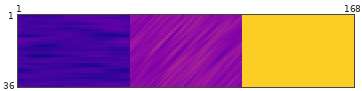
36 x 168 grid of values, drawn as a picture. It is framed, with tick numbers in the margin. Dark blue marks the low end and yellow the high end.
The table splits into one row of 3 panels. Panel 1,1: very low, streaked across, faint in contrast. Panel 1,2: low, slanting up to the right, faint in contrast. Panel 1,3: very high, flat.
